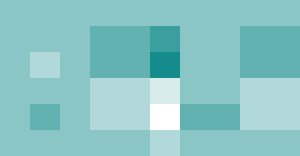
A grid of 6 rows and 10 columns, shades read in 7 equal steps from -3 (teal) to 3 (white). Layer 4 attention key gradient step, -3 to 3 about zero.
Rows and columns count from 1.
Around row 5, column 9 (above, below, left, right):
1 0 -1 1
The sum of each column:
0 0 0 0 0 1 -1 -1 0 0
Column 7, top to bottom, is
0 0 0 0 -1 0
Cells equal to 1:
10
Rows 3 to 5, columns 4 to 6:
-1 -1 -3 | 1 1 2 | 1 1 3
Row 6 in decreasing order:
1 0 0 0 0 0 0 0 0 0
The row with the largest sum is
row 4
